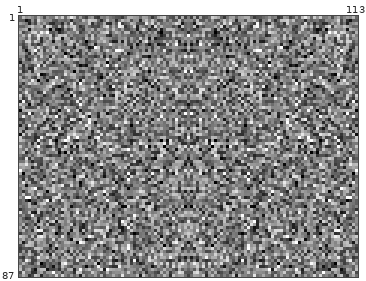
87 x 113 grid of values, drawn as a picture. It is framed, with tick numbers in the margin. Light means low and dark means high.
There is no overall slope. No seam splits the table. Overall the values sit about 50% of the way up the scale. The grain is fine, like static. There are no regular stripes. It is mirror symmetric from left to right.
